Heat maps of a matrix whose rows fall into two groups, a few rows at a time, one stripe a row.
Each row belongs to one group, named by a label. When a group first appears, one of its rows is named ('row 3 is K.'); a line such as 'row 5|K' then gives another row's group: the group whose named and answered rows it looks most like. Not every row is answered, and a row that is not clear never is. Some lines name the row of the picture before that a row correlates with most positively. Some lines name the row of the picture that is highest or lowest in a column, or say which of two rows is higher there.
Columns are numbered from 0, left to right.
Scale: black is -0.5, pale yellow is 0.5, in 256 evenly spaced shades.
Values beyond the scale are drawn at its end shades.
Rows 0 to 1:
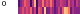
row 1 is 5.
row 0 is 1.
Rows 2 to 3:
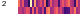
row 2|5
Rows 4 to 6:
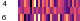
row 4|1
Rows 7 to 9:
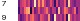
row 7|1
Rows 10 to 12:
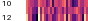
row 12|5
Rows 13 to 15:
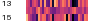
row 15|5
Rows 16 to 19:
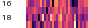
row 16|5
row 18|1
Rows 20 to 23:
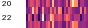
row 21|1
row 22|1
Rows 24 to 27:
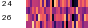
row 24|5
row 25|1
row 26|5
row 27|1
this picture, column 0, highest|26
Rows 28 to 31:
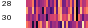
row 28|1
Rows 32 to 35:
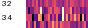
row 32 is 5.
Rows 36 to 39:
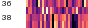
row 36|5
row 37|1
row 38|5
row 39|5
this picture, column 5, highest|39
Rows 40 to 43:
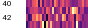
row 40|5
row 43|1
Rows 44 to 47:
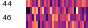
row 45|1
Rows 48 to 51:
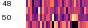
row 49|5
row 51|5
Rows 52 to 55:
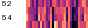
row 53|5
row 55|5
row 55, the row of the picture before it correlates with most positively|51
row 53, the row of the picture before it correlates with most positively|51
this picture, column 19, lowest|52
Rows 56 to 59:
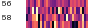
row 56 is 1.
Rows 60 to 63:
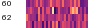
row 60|1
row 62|5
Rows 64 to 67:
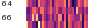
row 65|1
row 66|1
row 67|5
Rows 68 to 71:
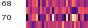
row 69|5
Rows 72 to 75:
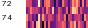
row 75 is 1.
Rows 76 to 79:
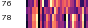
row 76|1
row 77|5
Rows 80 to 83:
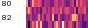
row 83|1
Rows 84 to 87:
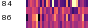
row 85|5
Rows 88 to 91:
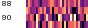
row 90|1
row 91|1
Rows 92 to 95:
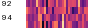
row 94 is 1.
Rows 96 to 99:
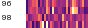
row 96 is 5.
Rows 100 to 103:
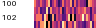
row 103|5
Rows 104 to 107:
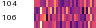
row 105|1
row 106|5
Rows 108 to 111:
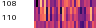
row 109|5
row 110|5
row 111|5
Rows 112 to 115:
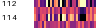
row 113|5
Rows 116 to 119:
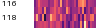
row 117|1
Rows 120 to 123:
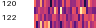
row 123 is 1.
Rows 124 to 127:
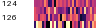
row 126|5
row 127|1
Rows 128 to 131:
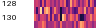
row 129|1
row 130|5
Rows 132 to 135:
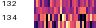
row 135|1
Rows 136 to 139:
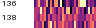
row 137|1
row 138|5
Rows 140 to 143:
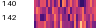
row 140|5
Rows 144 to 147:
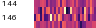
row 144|5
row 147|5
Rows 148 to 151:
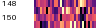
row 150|5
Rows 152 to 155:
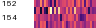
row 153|1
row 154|5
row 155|5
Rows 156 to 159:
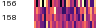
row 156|1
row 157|1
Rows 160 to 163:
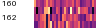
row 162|5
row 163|1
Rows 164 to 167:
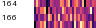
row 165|5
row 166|1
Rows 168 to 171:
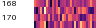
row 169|1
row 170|5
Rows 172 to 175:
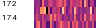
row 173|5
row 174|1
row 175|1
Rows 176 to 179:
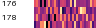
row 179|5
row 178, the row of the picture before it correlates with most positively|175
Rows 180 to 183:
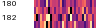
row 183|5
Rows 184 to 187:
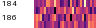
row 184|1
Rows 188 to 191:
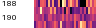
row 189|1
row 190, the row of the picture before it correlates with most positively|187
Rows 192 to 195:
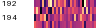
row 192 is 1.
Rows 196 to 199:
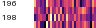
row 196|5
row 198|1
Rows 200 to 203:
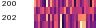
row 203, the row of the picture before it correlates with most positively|197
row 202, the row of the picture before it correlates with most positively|197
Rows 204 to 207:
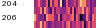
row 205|1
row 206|5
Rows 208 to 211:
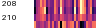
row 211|5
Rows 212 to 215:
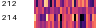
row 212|1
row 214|5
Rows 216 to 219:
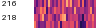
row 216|1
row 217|5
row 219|5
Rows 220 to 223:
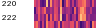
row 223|5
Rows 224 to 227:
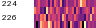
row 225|5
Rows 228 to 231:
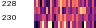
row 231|1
